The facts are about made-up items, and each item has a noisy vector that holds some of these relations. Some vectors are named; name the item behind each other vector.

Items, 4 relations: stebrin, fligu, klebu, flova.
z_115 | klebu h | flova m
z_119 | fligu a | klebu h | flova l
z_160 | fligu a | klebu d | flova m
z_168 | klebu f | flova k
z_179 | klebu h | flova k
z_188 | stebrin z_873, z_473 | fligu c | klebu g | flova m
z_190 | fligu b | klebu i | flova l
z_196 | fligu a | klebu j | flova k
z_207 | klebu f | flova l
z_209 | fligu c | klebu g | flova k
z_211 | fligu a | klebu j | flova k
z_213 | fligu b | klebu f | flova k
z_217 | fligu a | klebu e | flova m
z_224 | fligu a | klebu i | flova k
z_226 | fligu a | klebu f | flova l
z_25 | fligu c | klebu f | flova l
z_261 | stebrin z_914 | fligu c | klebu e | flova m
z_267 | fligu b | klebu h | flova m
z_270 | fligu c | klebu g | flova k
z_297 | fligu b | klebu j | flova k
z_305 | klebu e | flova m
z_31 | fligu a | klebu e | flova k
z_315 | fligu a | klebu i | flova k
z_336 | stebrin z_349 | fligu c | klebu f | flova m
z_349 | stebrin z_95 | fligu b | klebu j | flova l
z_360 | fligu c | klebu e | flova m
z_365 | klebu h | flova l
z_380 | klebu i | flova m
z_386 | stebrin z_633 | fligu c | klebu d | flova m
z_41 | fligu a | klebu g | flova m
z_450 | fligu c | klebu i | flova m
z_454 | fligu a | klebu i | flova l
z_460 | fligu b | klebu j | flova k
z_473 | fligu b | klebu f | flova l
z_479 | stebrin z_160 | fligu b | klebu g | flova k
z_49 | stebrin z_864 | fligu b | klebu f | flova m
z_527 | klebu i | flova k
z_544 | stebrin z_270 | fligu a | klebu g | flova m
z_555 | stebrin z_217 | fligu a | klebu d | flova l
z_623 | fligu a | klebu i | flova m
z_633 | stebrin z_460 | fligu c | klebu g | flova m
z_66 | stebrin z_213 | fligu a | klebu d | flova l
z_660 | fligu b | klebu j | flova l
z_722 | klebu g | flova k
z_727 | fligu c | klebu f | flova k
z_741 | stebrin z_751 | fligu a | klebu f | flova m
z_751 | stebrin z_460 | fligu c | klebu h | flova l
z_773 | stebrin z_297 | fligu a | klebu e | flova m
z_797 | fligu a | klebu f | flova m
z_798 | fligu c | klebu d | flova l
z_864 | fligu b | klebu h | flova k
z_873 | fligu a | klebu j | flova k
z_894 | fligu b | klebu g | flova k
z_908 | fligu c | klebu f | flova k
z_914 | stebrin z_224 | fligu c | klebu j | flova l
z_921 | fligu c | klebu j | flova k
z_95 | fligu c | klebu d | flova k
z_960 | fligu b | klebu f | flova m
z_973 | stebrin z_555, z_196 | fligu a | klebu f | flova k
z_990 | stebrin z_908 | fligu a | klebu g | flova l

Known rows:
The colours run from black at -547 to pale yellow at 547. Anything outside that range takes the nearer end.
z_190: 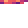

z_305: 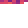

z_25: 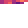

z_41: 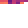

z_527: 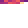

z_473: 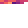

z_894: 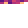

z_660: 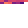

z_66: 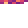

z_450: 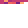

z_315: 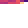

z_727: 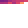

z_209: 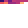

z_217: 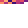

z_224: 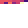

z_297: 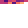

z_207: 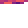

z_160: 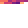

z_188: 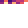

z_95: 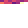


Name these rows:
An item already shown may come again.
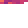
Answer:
z_797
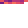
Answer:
z_49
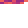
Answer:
z_960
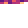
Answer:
z_894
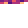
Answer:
z_894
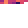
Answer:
z_798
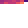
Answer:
z_31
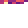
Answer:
z_990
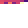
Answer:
z_224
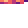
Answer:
z_454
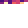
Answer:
z_479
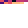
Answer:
z_973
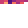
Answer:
z_544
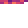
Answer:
z_773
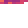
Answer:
z_797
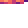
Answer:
z_454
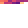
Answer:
z_160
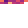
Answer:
z_115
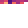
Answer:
z_544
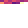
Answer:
z_95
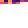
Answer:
z_196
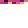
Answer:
z_864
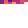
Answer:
z_261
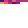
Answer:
z_270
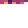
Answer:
z_544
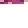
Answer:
z_267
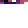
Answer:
z_460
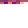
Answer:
z_908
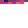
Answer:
z_211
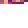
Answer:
z_555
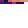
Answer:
z_751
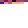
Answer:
z_973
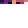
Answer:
z_386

